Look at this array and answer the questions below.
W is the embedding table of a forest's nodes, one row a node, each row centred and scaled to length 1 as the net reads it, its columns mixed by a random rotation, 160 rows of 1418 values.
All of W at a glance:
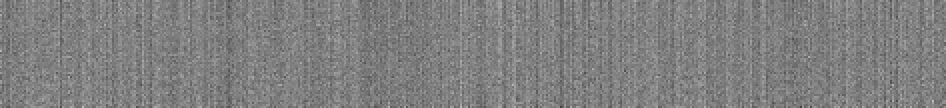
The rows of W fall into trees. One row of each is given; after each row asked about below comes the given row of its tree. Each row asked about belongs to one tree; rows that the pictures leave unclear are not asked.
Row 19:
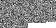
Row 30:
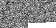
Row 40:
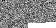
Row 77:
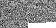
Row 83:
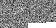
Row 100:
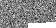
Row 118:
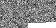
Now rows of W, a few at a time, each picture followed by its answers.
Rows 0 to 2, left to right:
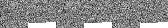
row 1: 77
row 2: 77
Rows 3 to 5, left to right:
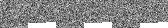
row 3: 30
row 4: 77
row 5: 19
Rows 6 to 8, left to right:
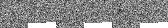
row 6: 19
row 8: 77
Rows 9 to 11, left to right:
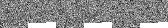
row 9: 77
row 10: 40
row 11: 19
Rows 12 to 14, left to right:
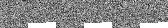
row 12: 100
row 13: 77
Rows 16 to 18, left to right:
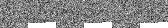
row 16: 30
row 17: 77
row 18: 83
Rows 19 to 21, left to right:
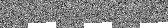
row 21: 30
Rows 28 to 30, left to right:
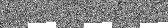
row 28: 77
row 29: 19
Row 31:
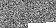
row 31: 100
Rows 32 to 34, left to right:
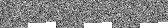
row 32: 30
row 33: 77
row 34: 19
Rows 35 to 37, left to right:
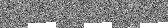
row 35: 30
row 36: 100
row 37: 30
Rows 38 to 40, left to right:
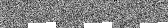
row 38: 100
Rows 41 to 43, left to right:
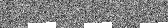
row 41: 30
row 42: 83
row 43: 118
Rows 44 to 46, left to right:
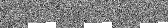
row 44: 40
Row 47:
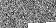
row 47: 100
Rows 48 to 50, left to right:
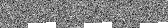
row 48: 83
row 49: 30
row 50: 19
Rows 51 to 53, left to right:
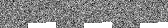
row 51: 83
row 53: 19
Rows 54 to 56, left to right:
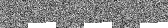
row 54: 100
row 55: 30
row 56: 40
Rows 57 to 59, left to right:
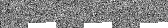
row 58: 19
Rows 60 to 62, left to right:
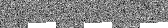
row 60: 77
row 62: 19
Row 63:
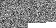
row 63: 19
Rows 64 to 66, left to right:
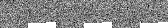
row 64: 83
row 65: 77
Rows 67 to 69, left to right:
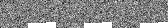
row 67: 83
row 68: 30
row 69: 118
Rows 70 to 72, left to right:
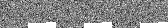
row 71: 19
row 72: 77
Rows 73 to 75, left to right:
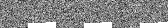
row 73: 19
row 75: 30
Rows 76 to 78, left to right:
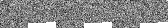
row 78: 19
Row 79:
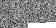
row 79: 40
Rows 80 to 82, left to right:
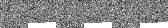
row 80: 100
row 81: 100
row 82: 30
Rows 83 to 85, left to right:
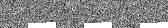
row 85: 118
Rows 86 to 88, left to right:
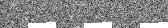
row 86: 77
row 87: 30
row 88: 83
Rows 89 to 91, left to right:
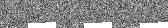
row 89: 40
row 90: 100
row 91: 30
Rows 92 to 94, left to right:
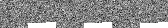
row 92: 30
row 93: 83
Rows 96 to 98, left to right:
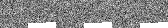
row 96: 83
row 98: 100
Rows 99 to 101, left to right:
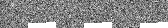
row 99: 77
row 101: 19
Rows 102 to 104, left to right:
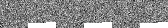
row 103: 83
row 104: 40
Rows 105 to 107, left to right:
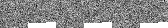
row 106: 40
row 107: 83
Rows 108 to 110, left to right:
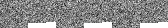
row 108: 77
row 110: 77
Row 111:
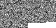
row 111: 19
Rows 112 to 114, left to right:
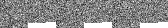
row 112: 40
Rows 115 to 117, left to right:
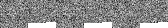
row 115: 83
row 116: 83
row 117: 83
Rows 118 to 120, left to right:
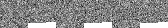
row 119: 83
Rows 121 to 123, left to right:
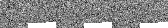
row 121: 30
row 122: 77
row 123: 77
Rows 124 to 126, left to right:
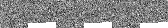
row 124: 100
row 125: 77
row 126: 118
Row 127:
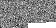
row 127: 118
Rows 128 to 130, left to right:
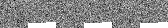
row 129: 77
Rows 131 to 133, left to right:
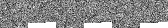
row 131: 30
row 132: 40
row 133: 19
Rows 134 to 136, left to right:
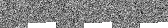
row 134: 30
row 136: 83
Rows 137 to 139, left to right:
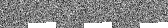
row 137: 77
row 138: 83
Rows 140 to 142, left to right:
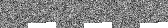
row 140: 83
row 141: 100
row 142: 40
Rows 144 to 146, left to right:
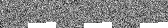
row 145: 19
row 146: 118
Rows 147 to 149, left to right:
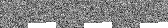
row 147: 118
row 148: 19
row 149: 77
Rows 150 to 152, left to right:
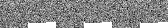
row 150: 77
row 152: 77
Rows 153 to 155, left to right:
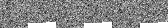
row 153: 30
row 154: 30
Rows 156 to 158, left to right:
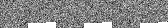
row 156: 83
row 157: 19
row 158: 77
